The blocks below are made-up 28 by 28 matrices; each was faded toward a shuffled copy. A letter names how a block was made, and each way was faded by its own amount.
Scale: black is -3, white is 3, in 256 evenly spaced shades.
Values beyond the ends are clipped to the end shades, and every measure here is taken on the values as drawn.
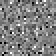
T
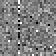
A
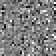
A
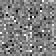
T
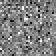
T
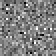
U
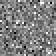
U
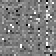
T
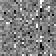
A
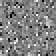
T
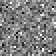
U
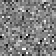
U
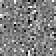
A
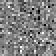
U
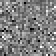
U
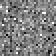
U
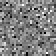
U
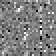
T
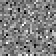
U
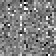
A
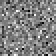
U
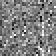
A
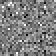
U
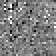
T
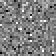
U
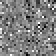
A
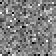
U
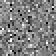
A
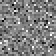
U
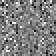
A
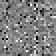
T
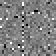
T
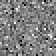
U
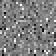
T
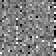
A
